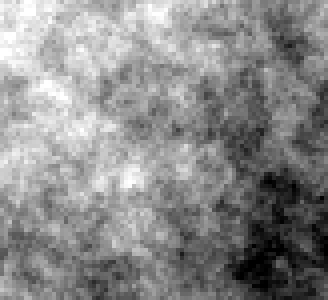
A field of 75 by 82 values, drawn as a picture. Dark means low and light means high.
Odd rows or columns: none. Grain: blotchy. Slope: up to the top left. Ninth with the lowest average: bottom right.
